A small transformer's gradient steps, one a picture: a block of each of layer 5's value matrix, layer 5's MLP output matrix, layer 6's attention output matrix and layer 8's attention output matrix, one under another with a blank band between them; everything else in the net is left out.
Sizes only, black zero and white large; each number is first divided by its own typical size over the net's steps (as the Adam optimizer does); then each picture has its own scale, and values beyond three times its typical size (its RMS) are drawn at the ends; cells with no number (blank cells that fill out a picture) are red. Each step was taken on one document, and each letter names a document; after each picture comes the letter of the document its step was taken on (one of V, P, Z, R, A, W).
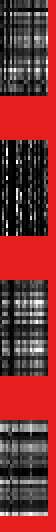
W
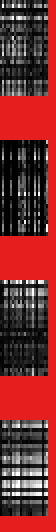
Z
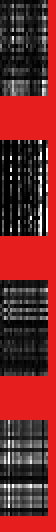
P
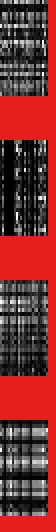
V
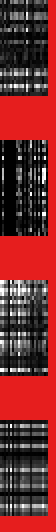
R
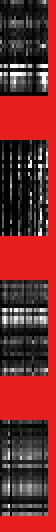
P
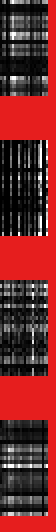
P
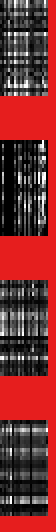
R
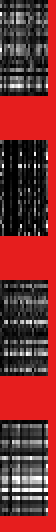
W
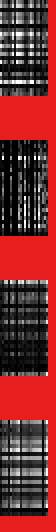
Z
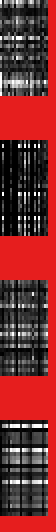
Z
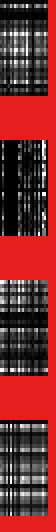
R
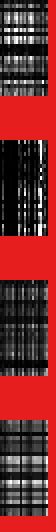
Z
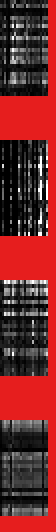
P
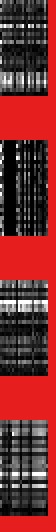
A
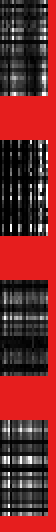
P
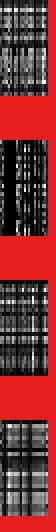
V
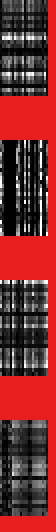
V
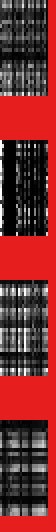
V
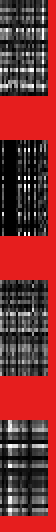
V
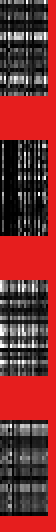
R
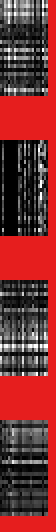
V
